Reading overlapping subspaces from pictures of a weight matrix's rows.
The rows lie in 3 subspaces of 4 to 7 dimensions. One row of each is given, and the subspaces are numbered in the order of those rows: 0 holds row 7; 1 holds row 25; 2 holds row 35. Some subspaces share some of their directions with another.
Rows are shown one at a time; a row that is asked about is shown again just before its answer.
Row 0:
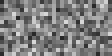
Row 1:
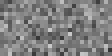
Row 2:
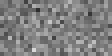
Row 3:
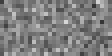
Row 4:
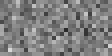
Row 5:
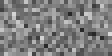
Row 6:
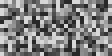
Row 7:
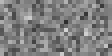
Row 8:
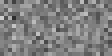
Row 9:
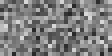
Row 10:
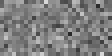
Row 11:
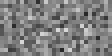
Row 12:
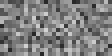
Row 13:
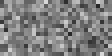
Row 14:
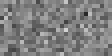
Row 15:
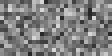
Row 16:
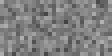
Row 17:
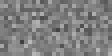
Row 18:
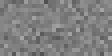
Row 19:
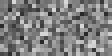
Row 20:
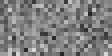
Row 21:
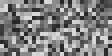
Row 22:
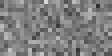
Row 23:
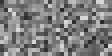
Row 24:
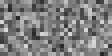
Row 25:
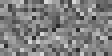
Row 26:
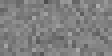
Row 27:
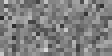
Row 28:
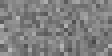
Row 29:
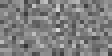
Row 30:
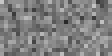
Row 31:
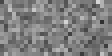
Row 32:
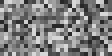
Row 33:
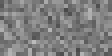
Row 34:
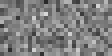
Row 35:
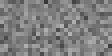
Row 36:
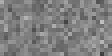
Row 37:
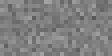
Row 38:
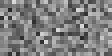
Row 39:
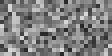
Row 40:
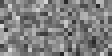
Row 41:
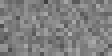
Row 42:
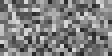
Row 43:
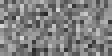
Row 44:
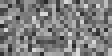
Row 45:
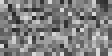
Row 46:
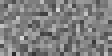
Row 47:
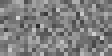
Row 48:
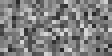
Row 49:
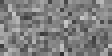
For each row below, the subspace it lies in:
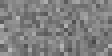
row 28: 2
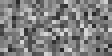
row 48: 0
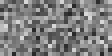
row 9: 1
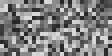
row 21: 2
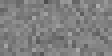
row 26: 2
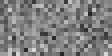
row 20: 0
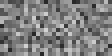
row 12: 2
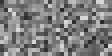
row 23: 2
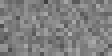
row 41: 2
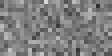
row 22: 1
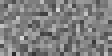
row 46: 0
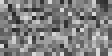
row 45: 0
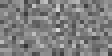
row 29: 0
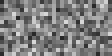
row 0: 1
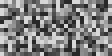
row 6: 1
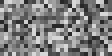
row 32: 1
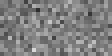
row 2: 0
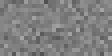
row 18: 0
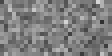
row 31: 1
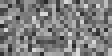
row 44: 2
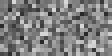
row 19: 0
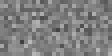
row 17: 0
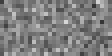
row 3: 1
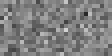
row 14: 0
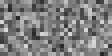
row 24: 1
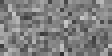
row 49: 2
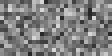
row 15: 1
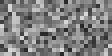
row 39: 0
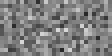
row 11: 0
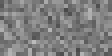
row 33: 1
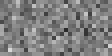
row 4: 0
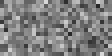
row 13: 1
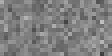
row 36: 1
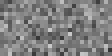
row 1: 1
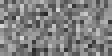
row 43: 0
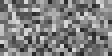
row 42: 1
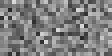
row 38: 0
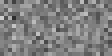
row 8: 0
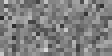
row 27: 0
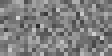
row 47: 1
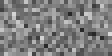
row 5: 1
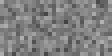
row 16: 0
